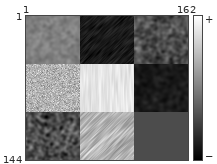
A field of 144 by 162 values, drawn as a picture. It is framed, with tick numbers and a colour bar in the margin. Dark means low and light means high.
It is made of 3 by 3 panels. Panel 1,1: middling, blotchy, faint in contrast. Panel 1,2: very low, slanting up to the right, faint in contrast. Panel 1,3: low, blotchy. Panel 2,1: high, fine-grained. Panel 2,2: very high, streaked downward, faint in contrast. Panel 2,3: very low, blotchy, faint in contrast. Panel 3,1: low, blotchy. Panel 3,2: high, slanting up to the right. Panel 3,3: low, flat.
